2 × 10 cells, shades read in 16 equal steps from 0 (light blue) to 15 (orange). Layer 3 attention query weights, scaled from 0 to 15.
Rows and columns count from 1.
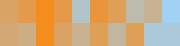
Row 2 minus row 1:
-1 -4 0 -2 4 -2 -5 6 -5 2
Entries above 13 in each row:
1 1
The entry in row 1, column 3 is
15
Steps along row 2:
down up down down up down up down same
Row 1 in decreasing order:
15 13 12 12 11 10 7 5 3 0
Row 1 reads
10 12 15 12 3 13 11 5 7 0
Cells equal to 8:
1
